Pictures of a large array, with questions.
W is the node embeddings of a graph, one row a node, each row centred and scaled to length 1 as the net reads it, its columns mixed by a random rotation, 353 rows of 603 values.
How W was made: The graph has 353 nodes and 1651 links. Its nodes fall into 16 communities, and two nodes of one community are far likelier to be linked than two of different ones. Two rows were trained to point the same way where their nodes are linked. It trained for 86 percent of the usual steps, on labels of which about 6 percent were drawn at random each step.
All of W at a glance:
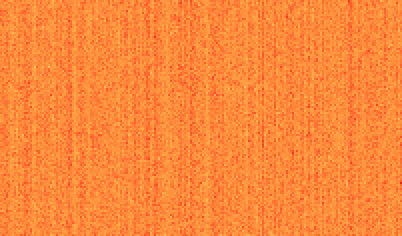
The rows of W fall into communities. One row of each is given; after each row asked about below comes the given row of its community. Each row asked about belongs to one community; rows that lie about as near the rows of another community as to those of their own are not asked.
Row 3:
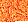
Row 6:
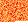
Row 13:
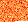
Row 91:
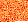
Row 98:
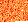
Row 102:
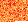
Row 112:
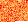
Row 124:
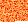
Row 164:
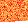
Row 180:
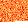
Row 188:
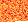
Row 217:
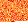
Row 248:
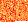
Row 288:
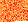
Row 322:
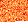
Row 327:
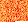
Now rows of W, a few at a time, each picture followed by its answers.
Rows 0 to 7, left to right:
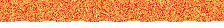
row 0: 188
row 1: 124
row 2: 6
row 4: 6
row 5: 6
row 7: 124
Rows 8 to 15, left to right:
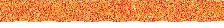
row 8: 180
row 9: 180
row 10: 248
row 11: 91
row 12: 102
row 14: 217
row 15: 112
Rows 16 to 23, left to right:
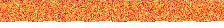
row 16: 188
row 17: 98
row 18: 188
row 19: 164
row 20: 327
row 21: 112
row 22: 6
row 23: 98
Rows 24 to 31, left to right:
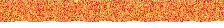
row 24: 98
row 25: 102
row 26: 322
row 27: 98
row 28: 98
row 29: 98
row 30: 91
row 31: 322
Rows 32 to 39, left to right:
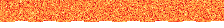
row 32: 322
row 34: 188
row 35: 3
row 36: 124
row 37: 102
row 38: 288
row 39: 124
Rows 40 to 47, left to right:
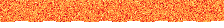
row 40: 112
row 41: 248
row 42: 91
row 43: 322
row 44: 91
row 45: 248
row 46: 91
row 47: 188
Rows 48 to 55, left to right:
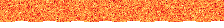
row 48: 322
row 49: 124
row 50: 112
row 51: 217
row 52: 188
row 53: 180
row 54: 102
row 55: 322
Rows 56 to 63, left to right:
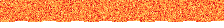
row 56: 217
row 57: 180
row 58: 13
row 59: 217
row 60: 6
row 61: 164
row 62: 288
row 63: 164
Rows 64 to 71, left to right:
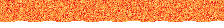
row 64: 322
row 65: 164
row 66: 164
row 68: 288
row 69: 112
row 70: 217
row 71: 164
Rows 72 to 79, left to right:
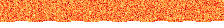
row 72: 217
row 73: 217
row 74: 248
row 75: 13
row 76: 188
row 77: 327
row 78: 327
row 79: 13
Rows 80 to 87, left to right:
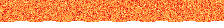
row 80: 98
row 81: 217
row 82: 180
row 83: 188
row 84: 13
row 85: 327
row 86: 102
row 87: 91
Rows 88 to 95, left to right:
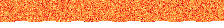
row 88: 217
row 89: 288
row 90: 98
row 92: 217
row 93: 112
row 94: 288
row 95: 164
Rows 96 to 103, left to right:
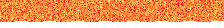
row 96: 180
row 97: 13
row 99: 248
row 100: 91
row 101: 91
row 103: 3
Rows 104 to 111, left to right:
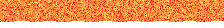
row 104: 91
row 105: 248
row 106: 164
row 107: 13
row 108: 3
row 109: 180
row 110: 112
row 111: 91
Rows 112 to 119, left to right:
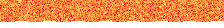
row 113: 13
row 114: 102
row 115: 6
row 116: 98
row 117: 102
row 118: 91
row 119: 217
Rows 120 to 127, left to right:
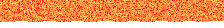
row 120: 322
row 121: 102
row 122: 91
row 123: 180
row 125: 327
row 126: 3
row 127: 124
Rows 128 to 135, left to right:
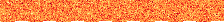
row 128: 248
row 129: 248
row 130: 124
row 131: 248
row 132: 248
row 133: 98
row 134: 188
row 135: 91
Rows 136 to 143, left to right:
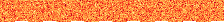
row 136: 102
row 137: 322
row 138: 248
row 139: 112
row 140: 13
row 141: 164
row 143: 164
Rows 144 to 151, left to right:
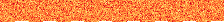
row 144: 6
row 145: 3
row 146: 124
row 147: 124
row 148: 112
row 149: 164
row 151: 102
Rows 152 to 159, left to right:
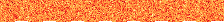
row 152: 217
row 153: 188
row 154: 288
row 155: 13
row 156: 98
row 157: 3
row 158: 180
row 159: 217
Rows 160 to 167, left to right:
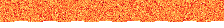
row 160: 288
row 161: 327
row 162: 188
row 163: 164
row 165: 124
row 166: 6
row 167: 248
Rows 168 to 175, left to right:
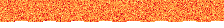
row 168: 112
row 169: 327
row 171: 124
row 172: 3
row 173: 288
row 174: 288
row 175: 124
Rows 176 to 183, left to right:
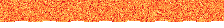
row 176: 217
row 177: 124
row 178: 180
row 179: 327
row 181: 3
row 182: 288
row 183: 217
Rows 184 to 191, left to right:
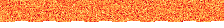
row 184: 102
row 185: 164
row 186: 188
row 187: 3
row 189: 112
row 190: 91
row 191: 112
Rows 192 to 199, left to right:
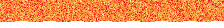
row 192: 13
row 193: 102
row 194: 248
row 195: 91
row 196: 98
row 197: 164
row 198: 102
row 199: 124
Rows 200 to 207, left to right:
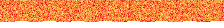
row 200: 102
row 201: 288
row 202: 112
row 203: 288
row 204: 327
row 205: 112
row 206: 322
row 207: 3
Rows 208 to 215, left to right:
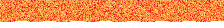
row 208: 13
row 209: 124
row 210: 248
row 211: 288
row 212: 188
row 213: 112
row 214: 124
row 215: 91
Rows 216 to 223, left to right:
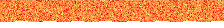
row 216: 327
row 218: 112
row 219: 6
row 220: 3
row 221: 112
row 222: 188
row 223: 327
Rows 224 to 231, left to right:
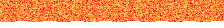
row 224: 217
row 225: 180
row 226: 248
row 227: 102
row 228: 164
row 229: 188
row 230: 248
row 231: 188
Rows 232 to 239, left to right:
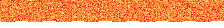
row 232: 3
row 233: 180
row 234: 6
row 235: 6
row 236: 180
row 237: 91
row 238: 322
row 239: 91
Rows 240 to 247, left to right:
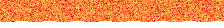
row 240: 112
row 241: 98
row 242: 102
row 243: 248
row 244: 180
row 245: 91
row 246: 322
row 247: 102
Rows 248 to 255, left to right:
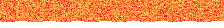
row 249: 164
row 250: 98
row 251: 327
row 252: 13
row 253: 188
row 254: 91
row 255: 112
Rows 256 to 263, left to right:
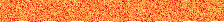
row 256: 13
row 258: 124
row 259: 91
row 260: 217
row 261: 3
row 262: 98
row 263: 124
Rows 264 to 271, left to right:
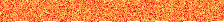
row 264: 3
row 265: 3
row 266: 98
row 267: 112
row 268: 91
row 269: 6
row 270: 327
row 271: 188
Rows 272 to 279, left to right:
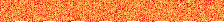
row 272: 3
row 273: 102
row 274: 327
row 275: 322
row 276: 98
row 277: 91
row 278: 322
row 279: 102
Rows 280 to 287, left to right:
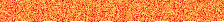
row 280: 91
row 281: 288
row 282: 248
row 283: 112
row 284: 217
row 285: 288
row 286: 248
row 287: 188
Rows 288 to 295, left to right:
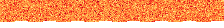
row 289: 188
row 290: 188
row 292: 217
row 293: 102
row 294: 13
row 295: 3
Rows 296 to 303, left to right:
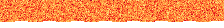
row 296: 188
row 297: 98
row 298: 124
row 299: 124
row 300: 98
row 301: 327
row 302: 322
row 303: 180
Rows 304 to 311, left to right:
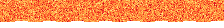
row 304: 91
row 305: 13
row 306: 217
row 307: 322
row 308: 102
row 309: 288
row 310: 91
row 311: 164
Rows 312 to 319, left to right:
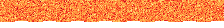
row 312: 327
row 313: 98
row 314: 98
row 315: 180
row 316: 217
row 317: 322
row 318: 3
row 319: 327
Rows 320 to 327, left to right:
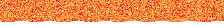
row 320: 6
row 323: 124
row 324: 288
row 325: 288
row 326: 322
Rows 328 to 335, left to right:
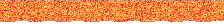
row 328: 6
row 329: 248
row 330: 98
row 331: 3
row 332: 6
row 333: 164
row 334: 124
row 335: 98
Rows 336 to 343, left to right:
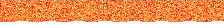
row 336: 124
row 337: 164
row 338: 13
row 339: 248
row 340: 188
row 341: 6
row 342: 217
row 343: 112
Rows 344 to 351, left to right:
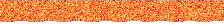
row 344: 217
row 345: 3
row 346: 322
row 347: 327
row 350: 112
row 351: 124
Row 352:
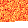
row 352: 124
